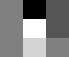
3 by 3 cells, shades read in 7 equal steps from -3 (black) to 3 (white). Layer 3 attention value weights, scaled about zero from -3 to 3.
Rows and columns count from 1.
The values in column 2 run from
-3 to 3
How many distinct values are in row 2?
3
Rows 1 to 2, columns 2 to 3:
-3 -1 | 3 -1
